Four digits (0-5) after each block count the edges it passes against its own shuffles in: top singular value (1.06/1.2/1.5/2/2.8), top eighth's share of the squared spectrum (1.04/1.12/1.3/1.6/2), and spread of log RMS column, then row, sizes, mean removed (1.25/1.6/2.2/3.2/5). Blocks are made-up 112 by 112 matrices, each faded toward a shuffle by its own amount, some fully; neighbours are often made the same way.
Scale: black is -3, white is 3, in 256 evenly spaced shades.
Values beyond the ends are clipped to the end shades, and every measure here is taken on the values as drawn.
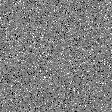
0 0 0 0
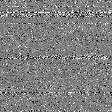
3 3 0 3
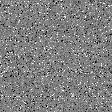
1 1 0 1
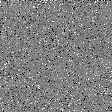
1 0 0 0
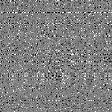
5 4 2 3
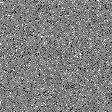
0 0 0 0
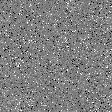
0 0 0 0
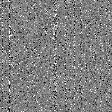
2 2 3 0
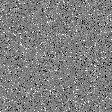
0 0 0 0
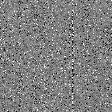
2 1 2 0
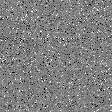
2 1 0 1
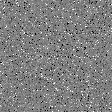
2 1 0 0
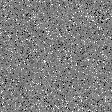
0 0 0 0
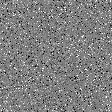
0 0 0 0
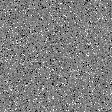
1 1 0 0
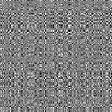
5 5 4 4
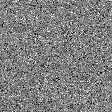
0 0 0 0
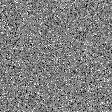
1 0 0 0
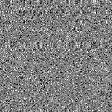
4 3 2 2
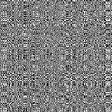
5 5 4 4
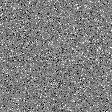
1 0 0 0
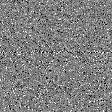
3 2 0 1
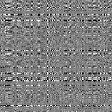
5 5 3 4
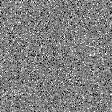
3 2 0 1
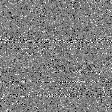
2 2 0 3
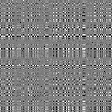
5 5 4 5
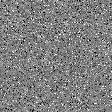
3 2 0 1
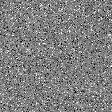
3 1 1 0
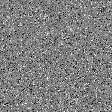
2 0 0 0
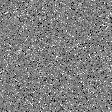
2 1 0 0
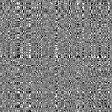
5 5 4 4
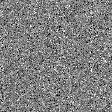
0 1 2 0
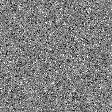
0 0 1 0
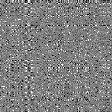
5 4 3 3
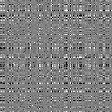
5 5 4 4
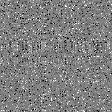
4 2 1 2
